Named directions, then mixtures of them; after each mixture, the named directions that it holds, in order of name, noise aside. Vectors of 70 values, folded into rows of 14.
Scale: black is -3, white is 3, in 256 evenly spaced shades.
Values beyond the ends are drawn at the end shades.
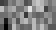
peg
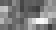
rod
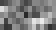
peg, rod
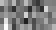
peg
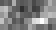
rod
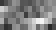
peg, rod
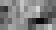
rod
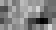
rod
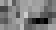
rod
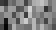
peg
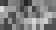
peg, rod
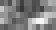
rod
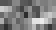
peg, rod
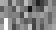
peg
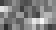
peg, rod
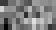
peg, rod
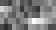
peg, rod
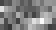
peg, rod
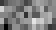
peg, rod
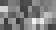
peg, rod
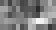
rod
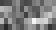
peg, rod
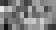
peg, rod
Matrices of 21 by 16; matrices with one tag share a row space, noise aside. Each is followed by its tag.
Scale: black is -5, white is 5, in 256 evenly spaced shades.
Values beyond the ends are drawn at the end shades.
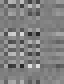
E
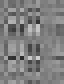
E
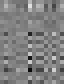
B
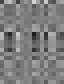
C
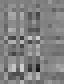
E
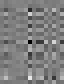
B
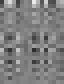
C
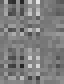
E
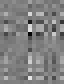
B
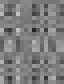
C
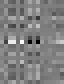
E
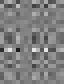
C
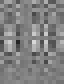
C
